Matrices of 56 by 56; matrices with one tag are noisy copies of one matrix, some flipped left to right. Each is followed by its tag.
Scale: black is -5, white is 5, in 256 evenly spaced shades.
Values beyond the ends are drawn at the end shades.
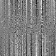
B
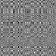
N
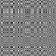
N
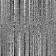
B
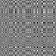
N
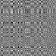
N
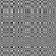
N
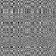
N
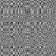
N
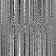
B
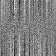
B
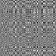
N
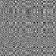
N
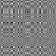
N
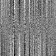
B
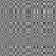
N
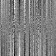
B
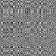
N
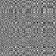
N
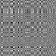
N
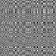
N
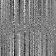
B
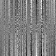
B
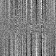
B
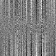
B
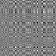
N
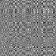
N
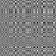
N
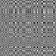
N
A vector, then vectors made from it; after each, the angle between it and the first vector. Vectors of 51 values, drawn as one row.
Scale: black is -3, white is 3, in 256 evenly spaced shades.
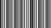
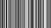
partly aligned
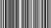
partly opposed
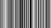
partly aligned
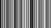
nearly parallel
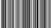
nearly opposite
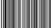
partly opposed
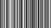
partly aligned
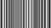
orthogonal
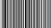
partly opposed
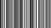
nearly parallel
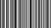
partly aligned
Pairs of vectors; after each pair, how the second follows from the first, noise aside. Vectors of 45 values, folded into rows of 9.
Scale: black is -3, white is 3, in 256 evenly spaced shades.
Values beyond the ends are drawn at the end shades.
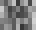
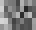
wrapped around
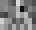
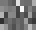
sign-scrambled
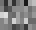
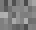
shrunk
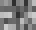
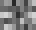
copied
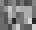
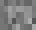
shrunk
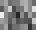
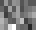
wrapped around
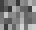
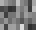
sign-scrambled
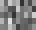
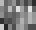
wrapped around
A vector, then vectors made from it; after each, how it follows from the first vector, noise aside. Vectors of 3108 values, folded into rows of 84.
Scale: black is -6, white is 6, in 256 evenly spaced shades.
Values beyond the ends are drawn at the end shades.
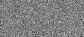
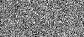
scaled up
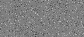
partly zeroed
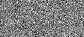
scaled up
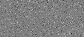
partly zeroed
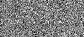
scaled up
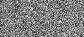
scaled up
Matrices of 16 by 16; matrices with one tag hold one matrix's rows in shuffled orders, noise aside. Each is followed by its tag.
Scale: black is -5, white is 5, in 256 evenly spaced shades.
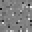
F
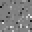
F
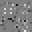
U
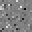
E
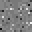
F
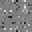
U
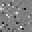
E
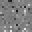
U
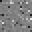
F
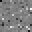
F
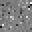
F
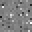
F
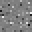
F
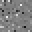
E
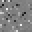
E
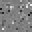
F
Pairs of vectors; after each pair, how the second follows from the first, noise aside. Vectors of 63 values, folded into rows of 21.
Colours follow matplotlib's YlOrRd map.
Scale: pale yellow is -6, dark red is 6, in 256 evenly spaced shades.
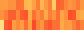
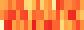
scaled up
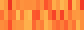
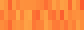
shrunk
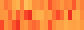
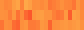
shrunk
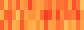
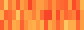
copied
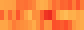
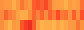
wrapped around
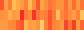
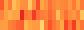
copied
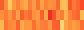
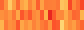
copied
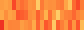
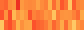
wrapped around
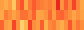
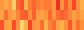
copied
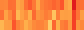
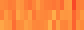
shrunk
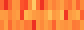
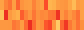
wrapped around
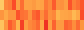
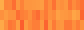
shrunk
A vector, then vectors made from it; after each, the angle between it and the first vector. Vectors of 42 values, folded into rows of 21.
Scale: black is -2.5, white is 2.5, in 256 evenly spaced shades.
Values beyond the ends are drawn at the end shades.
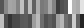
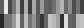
partly opposed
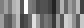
orthogonal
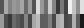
nearly parallel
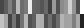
partly aligned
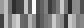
partly opposed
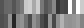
partly aligned
